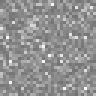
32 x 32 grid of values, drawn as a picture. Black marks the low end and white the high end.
Histogram: skewed, a long tail of high values. Average level on the scale: 60%. Stripes: none. Odd rows or columns: none. Grain: fine.
